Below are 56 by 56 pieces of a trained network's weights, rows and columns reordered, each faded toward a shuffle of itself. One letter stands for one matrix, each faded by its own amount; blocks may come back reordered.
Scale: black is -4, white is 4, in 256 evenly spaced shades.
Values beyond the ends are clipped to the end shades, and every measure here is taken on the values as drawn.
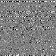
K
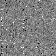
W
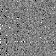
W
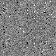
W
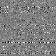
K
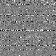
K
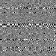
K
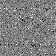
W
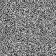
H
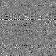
K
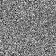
H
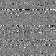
K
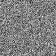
H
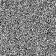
H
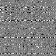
K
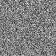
H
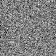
H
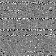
K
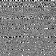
K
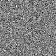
H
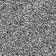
H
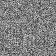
H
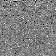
W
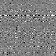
K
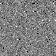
W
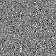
W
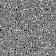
W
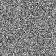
H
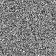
H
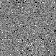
W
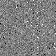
W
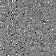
W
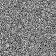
H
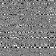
K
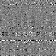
K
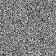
H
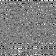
K
